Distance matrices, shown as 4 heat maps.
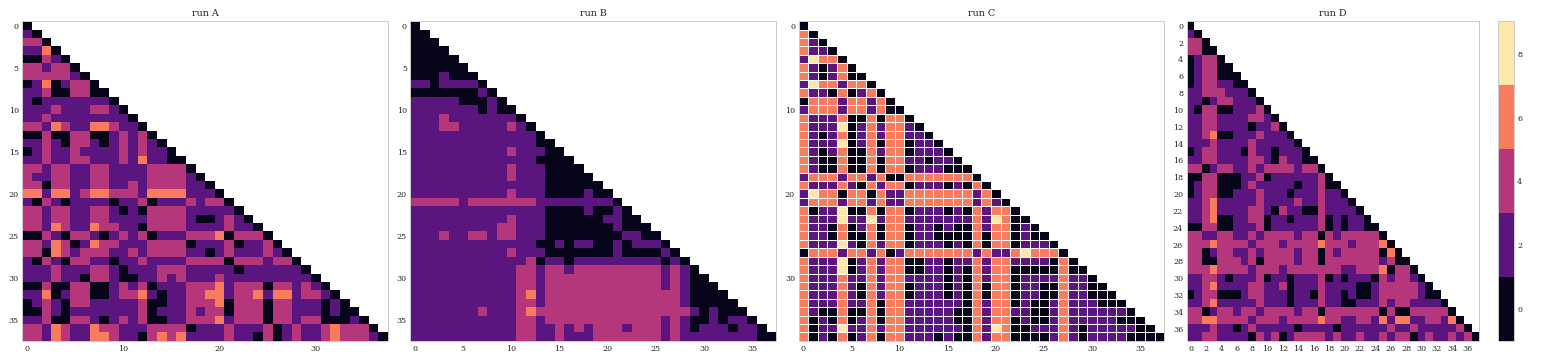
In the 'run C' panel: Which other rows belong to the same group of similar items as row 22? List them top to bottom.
1, 2, 3, 5, 6, 8, 11, 12, 13, 14, 15, 16, 17, 19, 23, 24, 25, 26, 28, 29, 30, 31, 32, 33, 34, 35, 36, 37
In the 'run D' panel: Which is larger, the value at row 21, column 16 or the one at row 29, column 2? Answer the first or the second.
the second
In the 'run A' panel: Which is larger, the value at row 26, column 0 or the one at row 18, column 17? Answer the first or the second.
the first
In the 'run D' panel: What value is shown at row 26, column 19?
4
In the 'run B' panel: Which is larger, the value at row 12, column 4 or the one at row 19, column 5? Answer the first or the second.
the first
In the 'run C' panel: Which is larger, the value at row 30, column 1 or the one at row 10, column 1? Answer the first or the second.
the second
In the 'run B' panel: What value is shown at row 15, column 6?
2
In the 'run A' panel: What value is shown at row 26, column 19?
2
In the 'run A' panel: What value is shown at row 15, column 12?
4
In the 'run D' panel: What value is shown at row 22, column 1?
2
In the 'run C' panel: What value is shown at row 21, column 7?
2
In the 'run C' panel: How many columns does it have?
38
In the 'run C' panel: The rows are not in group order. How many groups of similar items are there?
2
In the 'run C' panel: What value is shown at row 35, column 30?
2
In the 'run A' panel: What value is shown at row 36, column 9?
4
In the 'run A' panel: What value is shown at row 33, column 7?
2
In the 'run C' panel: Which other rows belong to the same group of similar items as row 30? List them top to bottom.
1, 2, 3, 5, 6, 8, 11, 12, 13, 14, 15, 16, 17, 19, 22, 23, 24, 25, 26, 28, 29, 31, 32, 33, 34, 35, 36, 37
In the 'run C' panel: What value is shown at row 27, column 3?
6
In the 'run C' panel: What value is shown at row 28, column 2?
2
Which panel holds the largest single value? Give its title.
run C
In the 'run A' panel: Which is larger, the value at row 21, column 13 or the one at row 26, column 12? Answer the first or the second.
the second
